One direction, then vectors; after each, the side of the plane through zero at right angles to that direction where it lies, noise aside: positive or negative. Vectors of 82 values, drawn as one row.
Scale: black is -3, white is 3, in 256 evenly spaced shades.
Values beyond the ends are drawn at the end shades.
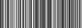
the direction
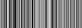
negative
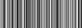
negative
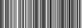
positive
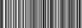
positive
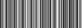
positive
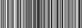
positive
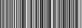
positive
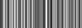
positive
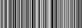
negative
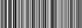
negative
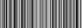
negative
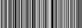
negative
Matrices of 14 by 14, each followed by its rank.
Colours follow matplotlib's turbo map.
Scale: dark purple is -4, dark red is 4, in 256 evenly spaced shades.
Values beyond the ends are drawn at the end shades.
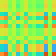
one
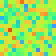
full rank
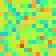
full rank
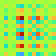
one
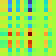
one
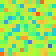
full rank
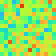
full rank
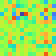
three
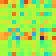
three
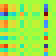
one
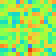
three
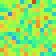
full rank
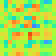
three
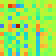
three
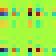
one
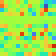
three
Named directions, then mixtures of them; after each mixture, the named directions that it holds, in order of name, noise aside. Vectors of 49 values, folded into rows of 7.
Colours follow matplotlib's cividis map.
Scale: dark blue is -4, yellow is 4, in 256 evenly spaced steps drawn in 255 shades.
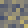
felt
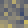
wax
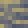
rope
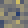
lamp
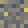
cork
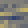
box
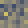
cork, felt, wax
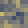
box, lamp, wax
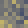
wax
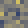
lamp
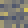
box, cork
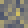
felt, lamp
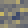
box, lamp, rope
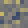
box, lamp, rope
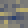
box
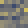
box, cork, felt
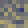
cork, rope, wax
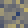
cork, lamp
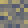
cork, felt, rope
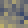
wax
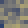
lamp, rope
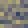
lamp, rope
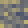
cork, rope, wax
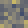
felt, rope, wax
